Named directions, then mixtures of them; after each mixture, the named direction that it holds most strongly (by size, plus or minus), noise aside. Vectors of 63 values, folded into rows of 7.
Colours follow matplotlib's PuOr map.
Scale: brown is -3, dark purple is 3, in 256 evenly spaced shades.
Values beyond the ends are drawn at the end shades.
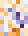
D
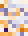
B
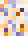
B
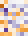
B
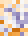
D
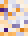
B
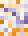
D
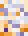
B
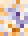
D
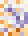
D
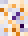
D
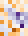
D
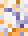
D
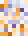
B
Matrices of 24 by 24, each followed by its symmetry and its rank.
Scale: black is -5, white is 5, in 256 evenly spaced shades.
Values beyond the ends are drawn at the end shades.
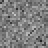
symmetric, full rank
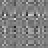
neither, rank two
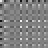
symmetric, rank one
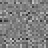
neither, rank five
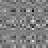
neither, rank two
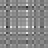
symmetric, rank one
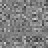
neither, rank five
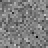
symmetric, full rank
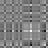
symmetric, rank one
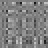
neither, rank two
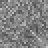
symmetric, full rank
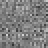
neither, rank five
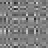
neither, rank two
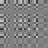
symmetric, rank one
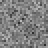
symmetric, full rank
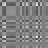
symmetric, rank one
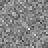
symmetric, full rank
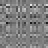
neither, rank two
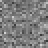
neither, rank five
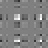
symmetric, rank one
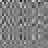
neither, rank two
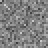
symmetric, full rank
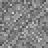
symmetric, full rank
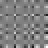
symmetric, rank one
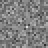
symmetric, full rank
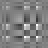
symmetric, rank one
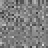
neither, rank five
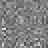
neither, rank five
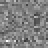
neither, rank five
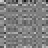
neither, rank two
